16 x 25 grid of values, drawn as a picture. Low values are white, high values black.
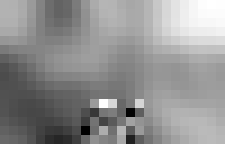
Values rise toward the bottom left. Values change most from cell to cell in the bottom middle. In the bottom middle lies a patch that is rougher than the rest. The ninth with the lowest average is the top right.
